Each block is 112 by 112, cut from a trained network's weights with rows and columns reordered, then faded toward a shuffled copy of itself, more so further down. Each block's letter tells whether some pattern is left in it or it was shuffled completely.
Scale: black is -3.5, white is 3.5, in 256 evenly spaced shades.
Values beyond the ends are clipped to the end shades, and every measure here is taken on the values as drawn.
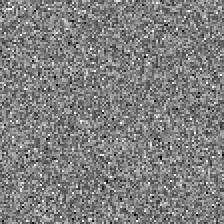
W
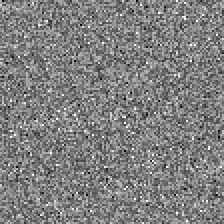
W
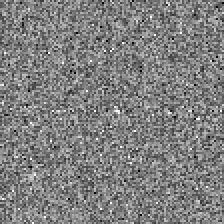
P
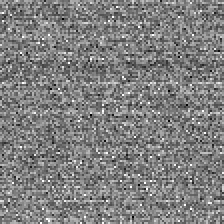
P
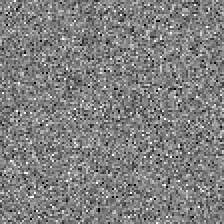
W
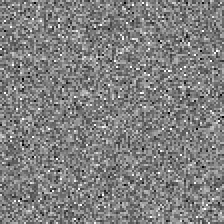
W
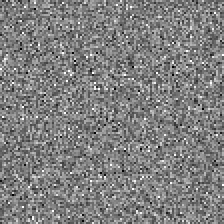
W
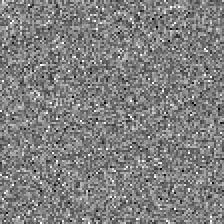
W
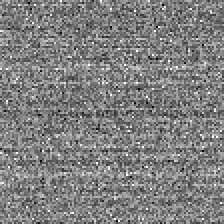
P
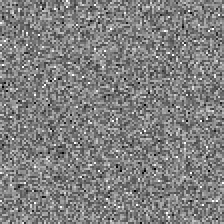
W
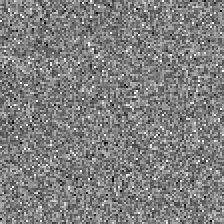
W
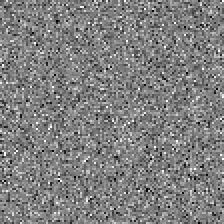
W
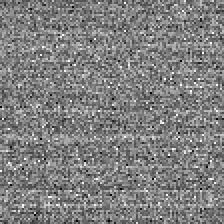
P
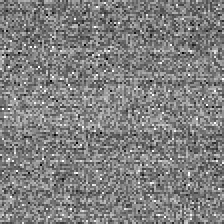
P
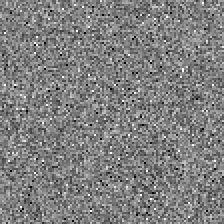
W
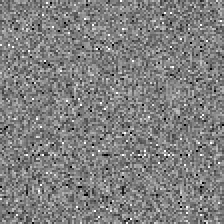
P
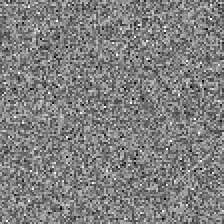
W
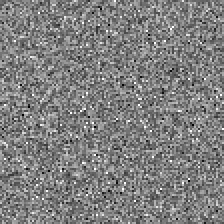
W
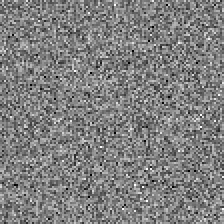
P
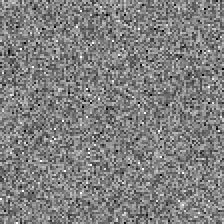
W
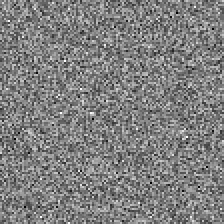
P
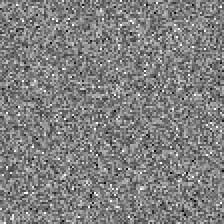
W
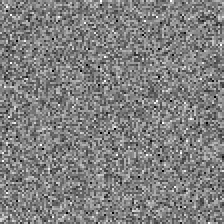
P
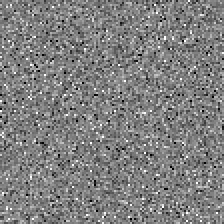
W
